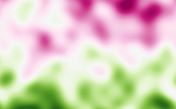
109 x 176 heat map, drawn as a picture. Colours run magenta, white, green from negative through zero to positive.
Overall the values sit about 50% of the way up the scale. No row or column stands out. No regular stripes run through it. There are no lone odd cells. The field climbs toward the bottom. The top right is the ninth with the lowest average. The bottom left is the ninth with the highest average. The texture varies smoothly and slowly.
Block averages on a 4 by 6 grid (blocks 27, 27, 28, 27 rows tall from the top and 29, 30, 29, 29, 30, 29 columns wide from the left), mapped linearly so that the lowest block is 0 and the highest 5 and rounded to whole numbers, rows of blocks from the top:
221100 / 212212 / 333333 / 454444
